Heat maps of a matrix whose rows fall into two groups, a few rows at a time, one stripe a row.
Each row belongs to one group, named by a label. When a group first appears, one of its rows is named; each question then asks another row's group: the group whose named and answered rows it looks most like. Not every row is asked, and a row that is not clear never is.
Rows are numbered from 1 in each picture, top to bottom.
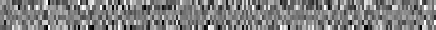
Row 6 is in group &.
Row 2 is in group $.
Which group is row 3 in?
&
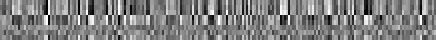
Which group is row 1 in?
&
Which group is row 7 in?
$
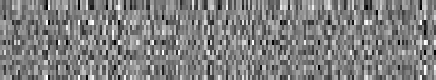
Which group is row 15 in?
$
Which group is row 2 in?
&
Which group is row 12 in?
&
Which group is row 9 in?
$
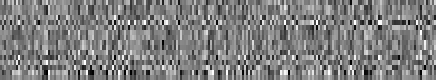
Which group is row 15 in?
&
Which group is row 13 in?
$
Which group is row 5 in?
$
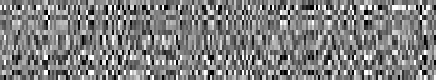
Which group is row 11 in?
$
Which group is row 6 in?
&
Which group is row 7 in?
$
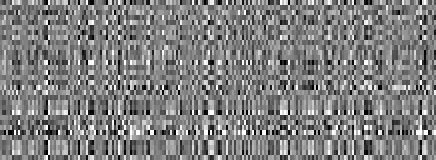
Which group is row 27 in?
$
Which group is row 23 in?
&
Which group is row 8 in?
&
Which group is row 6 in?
&
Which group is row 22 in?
&
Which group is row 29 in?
&
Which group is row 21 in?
&
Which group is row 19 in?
$
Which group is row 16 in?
&
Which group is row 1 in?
&
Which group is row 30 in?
&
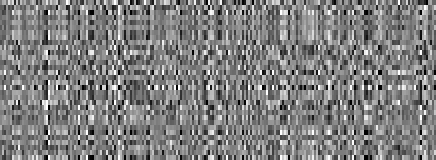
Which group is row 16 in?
$
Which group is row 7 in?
&
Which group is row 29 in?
&
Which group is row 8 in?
&
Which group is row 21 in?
$
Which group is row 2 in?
$
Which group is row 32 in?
&
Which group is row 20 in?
&
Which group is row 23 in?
$
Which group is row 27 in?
&
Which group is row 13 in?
&
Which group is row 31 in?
$
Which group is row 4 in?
$
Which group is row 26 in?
&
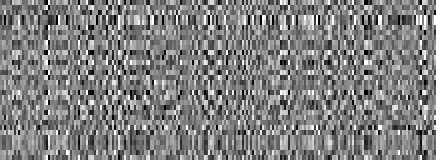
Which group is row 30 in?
&
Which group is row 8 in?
&
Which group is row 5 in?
$
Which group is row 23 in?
&
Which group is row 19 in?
&
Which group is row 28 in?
&
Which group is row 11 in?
&
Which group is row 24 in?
$
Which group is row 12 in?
$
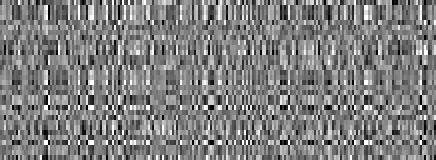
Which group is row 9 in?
$
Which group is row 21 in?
&
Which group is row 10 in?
$
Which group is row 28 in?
&
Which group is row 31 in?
&
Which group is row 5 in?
$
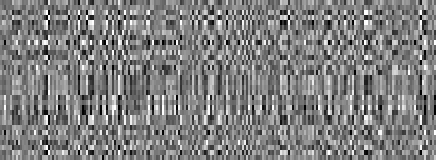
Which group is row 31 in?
&
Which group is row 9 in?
$
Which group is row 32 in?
$
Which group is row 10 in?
&
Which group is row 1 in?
&
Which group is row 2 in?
$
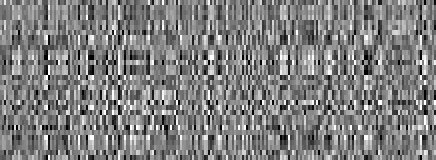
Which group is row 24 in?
$
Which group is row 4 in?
&
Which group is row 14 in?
&
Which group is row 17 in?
$
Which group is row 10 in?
$
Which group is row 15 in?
&
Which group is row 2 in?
&
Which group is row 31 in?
$
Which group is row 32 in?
&
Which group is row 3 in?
&
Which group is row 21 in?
$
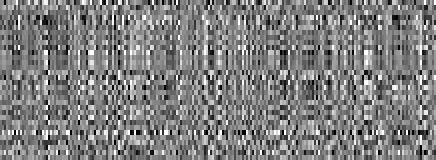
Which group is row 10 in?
$
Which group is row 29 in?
$
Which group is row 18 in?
$
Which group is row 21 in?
&
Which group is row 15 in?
&
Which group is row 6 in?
$
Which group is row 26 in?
$
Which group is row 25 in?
&
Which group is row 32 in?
&
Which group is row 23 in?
$
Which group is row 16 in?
$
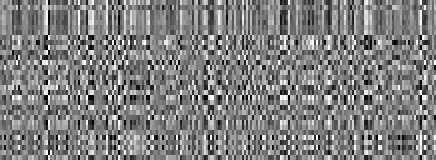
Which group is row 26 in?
&
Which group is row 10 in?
&
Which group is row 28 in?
$
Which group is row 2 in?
$
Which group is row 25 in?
&
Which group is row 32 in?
&
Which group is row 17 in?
&
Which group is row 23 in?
$
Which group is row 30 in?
$
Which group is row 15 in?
&
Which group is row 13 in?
$
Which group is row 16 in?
$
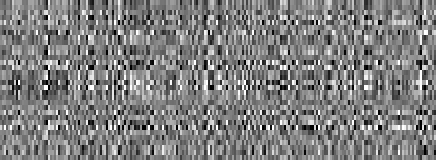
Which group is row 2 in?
&
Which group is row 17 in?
$
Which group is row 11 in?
&
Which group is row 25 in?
&
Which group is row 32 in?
&
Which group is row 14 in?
&
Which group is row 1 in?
&
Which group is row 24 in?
$
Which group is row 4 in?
&
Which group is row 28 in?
$
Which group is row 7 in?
$
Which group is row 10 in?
&
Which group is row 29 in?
&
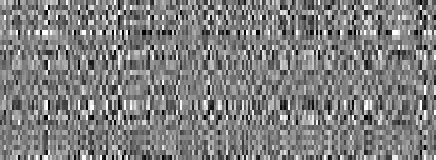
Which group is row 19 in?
$
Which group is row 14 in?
&
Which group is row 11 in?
$
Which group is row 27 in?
&
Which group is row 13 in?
&
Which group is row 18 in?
$
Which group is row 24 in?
&
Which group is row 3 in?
&
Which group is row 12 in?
$
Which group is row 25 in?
$
